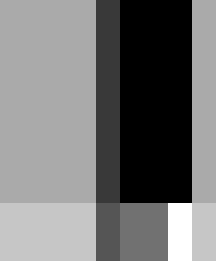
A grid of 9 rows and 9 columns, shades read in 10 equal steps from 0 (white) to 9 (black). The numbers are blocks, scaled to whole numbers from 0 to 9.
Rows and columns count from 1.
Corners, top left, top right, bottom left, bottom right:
3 3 2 2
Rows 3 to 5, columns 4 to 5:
3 7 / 3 7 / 3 7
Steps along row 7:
same same same up up same same down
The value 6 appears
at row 8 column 5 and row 9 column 5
